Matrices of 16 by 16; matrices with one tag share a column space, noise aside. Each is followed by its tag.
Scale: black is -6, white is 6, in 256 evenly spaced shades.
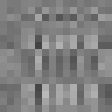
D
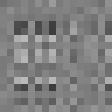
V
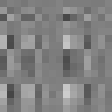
D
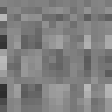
D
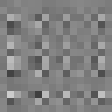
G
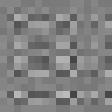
G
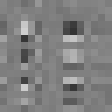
V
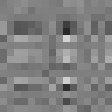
V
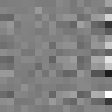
G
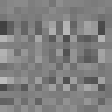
V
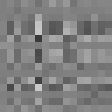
V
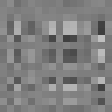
V
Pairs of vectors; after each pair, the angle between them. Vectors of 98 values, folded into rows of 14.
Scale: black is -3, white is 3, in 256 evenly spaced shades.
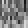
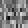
orthogonal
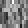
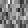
partly aligned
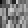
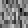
orthogonal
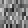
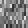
nearly parallel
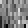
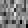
orthogonal
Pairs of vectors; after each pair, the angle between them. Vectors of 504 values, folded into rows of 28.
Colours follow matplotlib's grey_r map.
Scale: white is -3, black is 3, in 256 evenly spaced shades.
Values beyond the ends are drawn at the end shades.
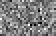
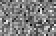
partly aligned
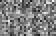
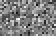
partly opposed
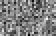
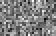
nearly opposite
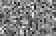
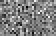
partly aligned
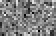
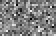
partly opposed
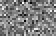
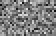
nearly opposite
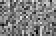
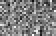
nearly opposite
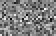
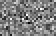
nearly opposite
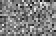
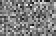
nearly parallel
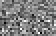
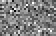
orthogonal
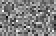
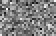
orthogonal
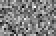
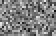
partly opposed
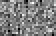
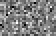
orthogonal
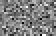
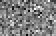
orthogonal
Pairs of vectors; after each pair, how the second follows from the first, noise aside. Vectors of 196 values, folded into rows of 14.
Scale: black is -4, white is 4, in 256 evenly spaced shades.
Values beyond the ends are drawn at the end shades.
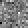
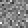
sign-scrambled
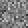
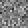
reversed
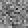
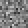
sign-scrambled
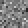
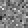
reversed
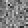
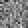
reversed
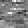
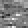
reversed
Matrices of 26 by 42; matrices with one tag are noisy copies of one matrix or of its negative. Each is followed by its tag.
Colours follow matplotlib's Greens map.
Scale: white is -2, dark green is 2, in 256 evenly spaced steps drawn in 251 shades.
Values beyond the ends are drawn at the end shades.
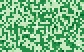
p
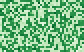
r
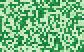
r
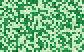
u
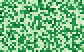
u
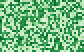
r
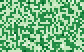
p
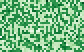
p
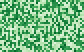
p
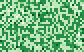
p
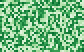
r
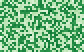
u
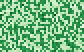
p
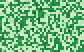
r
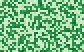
u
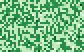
p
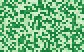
u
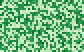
u
